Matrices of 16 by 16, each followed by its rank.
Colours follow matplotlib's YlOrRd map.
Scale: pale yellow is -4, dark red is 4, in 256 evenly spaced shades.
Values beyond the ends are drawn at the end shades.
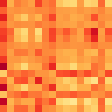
two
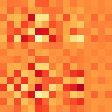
two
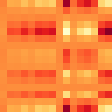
one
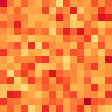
full rank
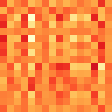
two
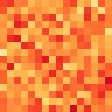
full rank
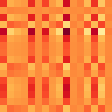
one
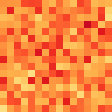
full rank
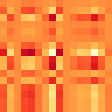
one
